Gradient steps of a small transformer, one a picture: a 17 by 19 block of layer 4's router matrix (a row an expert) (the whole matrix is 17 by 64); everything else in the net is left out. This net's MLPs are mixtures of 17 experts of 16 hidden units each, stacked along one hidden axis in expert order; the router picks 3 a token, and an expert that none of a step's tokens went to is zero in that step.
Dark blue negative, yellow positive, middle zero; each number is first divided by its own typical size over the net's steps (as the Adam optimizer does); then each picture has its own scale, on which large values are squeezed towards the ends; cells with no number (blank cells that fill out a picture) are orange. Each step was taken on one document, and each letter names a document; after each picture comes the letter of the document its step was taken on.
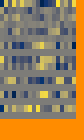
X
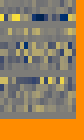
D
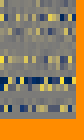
D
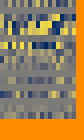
X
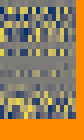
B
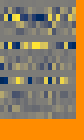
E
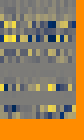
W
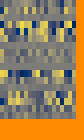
B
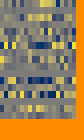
X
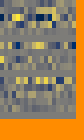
E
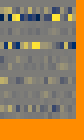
E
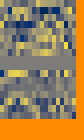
B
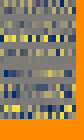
W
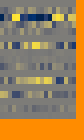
E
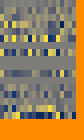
W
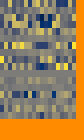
X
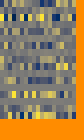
X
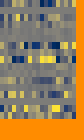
X
